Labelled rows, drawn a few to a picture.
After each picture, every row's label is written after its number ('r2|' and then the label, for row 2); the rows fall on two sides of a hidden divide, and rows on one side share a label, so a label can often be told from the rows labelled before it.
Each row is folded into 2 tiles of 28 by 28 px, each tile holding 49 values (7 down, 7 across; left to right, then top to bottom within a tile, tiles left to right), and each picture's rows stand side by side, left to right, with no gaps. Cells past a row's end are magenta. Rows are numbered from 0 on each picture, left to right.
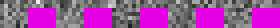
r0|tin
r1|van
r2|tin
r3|tin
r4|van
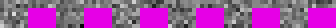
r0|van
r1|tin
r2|van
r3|van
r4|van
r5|van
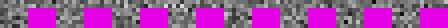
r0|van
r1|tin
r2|van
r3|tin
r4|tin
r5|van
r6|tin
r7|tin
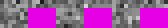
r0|van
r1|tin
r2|van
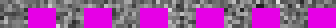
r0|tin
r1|van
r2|van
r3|van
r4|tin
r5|tin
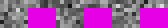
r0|van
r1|tin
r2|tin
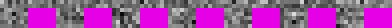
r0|tin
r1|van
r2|tin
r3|tin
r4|van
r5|van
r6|van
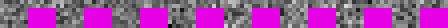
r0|tin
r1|van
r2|tin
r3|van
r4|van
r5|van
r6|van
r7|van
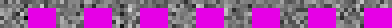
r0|tin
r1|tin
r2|tin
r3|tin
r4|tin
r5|tin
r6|tin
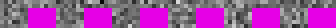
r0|tin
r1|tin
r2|tin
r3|tin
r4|tin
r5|tin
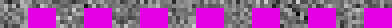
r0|van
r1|tin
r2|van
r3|tin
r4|tin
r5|tin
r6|van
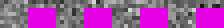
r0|van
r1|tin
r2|van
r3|tin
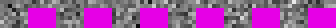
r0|tin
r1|van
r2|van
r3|tin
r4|van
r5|van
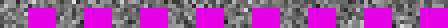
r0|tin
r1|tin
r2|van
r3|tin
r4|tin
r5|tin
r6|tin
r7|tin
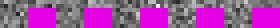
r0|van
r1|van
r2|tin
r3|van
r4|van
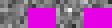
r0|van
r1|tin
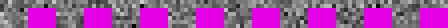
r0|tin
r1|van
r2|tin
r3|van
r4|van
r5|van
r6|van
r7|tin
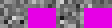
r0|van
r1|van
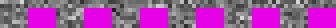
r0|van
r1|van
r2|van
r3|van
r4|van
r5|tin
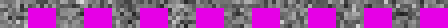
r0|van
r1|van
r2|tin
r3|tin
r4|van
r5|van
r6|van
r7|tin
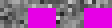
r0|van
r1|tin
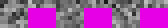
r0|tin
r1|tin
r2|tin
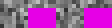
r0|van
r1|van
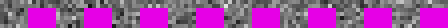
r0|van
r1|tin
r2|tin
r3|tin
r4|van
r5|tin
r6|tin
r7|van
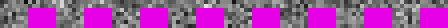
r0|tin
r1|van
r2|tin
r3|tin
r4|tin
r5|tin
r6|van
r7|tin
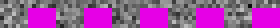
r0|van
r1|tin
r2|van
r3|tin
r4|tin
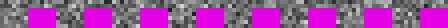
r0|van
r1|van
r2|van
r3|van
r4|tin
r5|van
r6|tin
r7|tin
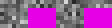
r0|van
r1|tin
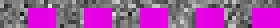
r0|tin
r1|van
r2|van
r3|van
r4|tin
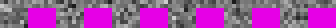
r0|tin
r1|van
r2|tin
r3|tin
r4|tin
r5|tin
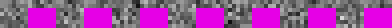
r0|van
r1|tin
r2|tin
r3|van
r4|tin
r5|tin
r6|tin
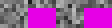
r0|van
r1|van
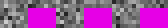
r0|van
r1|tin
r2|van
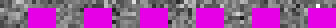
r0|van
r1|tin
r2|van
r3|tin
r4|van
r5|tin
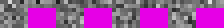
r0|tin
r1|tin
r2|van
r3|tin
